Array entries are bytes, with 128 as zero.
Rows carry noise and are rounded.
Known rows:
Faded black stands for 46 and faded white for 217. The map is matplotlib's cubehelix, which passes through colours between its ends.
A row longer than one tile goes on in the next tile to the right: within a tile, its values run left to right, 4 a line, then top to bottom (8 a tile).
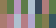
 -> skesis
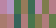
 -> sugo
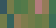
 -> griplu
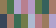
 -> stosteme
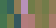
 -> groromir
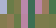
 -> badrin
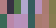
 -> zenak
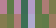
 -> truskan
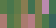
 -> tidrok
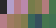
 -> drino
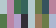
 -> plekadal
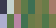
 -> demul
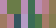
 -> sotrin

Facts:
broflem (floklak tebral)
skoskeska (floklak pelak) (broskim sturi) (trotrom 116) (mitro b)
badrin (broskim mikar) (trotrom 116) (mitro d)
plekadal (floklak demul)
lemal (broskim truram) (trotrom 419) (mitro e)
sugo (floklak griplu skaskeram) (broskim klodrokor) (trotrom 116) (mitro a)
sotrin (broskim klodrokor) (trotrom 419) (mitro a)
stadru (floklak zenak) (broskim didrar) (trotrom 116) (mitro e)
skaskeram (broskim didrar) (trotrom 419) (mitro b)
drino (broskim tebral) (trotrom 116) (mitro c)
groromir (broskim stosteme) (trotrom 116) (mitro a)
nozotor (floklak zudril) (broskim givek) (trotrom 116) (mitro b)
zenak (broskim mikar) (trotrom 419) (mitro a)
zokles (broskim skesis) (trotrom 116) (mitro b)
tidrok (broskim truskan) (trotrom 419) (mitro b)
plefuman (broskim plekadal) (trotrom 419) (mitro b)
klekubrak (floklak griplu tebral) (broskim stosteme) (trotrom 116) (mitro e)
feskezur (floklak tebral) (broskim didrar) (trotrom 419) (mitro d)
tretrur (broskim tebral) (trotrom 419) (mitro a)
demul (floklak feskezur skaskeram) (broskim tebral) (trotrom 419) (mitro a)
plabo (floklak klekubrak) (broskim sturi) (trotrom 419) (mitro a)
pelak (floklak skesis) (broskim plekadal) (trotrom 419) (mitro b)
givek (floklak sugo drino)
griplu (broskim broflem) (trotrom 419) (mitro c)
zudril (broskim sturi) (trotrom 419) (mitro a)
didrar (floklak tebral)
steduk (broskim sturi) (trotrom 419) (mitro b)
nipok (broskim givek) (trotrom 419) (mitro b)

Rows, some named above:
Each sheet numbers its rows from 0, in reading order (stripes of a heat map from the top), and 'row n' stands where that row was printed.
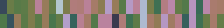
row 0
griplu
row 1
klodrokor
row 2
stosteme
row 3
sotrin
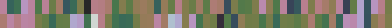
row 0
pelak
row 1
stadru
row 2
klekubrak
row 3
skoskeska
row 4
griplu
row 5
plefuman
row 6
zenak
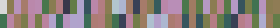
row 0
mikar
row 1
zenak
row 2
didrar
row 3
sugo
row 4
skaskeram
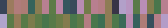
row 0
tretrur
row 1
plefuman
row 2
tebral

